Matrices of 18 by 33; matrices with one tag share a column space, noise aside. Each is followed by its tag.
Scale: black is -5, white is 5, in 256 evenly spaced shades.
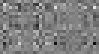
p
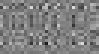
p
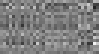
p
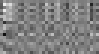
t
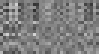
t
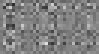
p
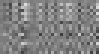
t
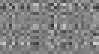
p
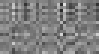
t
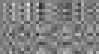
t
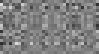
p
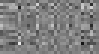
p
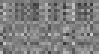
t
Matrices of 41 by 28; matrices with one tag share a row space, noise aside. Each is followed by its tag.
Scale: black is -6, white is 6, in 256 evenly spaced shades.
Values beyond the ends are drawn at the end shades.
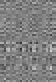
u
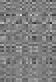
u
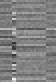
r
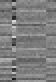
r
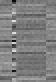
r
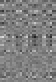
u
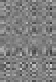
u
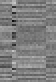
r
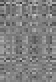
u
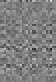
u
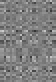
u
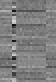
r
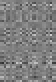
u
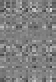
u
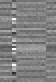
r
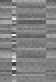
r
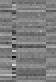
r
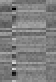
r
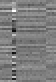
r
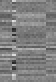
r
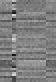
r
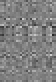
u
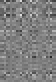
u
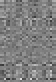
u
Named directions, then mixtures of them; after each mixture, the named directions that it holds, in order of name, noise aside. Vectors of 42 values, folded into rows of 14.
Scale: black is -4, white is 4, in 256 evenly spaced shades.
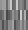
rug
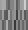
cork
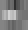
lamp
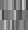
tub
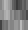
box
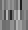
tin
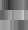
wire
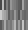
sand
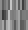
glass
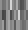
glass, tin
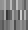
rug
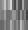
box, rug, tub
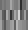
glass, tin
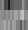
sand, wire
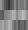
wire
